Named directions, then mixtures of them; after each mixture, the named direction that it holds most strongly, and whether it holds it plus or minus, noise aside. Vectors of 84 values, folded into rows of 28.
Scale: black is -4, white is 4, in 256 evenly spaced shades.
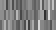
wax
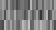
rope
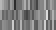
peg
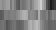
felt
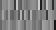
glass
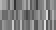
peg, plus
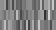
wax, plus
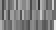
glass, minus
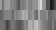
felt, plus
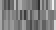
glass, minus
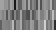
peg, plus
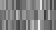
wax, plus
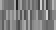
glass, minus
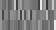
glass, minus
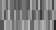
rope, plus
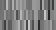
wax, minus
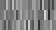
wax, minus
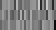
glass, plus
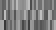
rope, minus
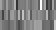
glass, minus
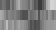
felt, minus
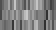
peg, minus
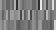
glass, minus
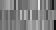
glass, plus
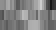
felt, plus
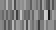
wax, minus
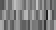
rope, minus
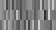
wax, plus
